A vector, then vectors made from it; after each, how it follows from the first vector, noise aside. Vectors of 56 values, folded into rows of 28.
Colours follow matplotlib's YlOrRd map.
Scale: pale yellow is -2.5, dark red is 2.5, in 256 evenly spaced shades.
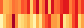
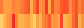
shrunk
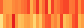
shrunk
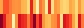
negated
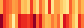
negated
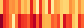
negated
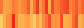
shrunk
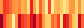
negated
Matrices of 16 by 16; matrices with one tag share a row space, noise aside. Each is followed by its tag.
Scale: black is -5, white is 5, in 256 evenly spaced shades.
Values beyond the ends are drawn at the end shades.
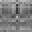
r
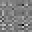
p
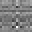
r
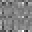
p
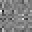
p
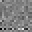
p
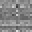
r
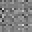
p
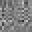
p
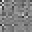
p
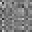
p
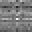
r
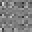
p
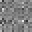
p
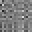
p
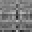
r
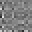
p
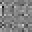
p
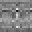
r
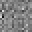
p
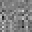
p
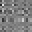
p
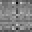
r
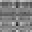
r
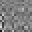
p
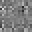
p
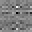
r
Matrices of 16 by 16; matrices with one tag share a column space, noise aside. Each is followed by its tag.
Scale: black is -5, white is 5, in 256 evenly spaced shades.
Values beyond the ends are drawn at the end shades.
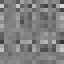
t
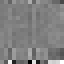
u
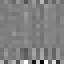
u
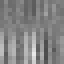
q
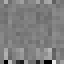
u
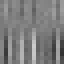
q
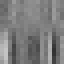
q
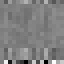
u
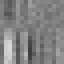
q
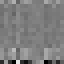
u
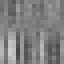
q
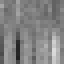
q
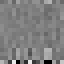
u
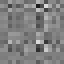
t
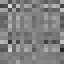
t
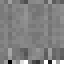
u
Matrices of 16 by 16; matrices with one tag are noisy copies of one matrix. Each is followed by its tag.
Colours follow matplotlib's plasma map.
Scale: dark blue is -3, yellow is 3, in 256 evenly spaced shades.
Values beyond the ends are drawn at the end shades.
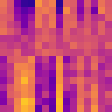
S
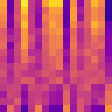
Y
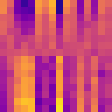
S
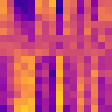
S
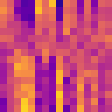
S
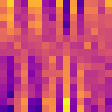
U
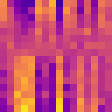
S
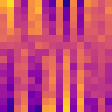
U
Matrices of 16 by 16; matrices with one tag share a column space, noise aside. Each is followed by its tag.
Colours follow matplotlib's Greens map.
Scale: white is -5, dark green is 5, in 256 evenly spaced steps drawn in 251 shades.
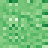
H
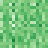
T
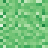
H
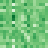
T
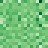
H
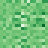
H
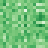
T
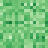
T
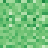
H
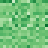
H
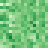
T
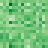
T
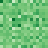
H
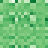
H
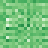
H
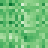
T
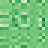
H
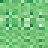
H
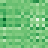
H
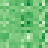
T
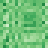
T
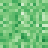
T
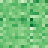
H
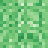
T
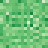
H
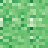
H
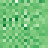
H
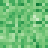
T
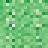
H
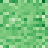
H
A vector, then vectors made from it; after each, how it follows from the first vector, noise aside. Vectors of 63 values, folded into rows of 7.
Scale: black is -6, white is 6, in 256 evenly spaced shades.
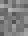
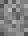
sign-scrambled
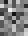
scaled up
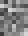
scaled up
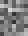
scaled up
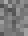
sign-scrambled
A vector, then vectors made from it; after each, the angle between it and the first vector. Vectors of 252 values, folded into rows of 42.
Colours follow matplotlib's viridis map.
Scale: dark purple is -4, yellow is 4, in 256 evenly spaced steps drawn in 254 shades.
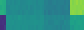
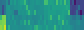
nearly opposite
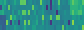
partly aligned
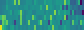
partly opposed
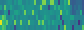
partly opposed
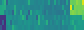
nearly parallel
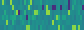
orthogonal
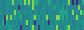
orthogonal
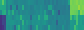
nearly parallel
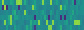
orthogonal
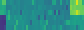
nearly parallel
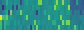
partly opposed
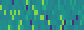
orthogonal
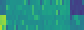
nearly opposite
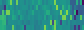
partly opposed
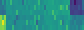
nearly opposite
